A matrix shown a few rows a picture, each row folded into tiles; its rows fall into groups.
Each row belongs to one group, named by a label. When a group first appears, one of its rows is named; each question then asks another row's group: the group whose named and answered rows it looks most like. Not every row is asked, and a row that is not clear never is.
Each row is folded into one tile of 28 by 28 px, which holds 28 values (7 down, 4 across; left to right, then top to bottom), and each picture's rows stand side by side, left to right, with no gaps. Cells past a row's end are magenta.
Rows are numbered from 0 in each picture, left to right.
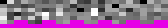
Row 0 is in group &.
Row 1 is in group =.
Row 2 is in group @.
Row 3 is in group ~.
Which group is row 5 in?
&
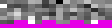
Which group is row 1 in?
&
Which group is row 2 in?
&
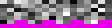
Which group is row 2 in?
~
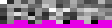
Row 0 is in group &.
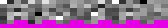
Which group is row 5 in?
&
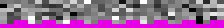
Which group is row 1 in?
&
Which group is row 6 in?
@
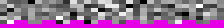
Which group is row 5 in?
&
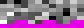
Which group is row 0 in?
~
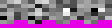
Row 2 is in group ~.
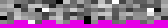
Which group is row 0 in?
@
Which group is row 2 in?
&
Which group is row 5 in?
~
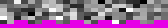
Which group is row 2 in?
=
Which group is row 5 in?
&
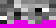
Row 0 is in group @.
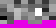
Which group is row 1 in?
~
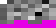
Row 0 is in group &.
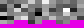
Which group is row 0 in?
@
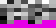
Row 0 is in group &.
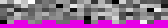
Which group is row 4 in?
&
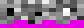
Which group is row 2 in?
~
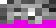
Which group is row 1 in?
@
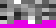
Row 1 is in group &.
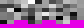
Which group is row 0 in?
~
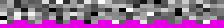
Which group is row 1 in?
@
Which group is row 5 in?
~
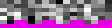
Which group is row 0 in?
=
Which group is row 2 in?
&
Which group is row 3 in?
@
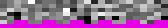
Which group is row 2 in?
~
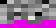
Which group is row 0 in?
&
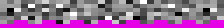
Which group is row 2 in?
=
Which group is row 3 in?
@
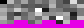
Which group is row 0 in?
&
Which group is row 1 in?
~
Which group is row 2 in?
@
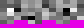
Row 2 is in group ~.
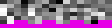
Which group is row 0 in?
@
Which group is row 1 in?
@
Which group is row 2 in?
&
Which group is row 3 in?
=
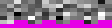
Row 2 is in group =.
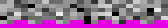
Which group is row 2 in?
@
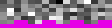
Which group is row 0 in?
~
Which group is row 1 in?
@
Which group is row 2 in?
&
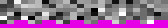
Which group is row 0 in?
@
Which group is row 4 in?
~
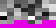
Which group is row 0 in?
@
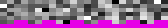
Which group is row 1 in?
~
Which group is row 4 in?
&
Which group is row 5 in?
@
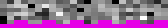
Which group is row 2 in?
@
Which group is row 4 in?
&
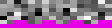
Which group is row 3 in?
@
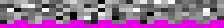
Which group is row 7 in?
~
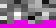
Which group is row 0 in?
=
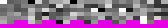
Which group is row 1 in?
&
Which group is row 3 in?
~
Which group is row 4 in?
~
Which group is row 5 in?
&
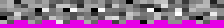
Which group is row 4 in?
=
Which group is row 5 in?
~
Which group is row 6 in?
~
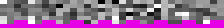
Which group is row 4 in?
&
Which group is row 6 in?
=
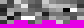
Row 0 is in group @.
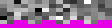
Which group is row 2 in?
=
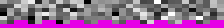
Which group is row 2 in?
~
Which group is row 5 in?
@
